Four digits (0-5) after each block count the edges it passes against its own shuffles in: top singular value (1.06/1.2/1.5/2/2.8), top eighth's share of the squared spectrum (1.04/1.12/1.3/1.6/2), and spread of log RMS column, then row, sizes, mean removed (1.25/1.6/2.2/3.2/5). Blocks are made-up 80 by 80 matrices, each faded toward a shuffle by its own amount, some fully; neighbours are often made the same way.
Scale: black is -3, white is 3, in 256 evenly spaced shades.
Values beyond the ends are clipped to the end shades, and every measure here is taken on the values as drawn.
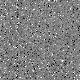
1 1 1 0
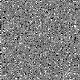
3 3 2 1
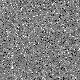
0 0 0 0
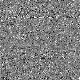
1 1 0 2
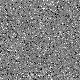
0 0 0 1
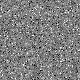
0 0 0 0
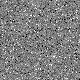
0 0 0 0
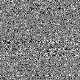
1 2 0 3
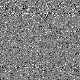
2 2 0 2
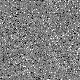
0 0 0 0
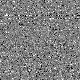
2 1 0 2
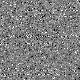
1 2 0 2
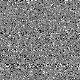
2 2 0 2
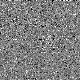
0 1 0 2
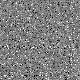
1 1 0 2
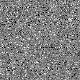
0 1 0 3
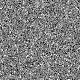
0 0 0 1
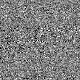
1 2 0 3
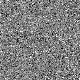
0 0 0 1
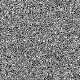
0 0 0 2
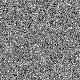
0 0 0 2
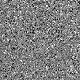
3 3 1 1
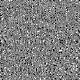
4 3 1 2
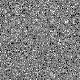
3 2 1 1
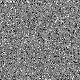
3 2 0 1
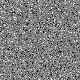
2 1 0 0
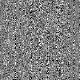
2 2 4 0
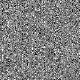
1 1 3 0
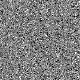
0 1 2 0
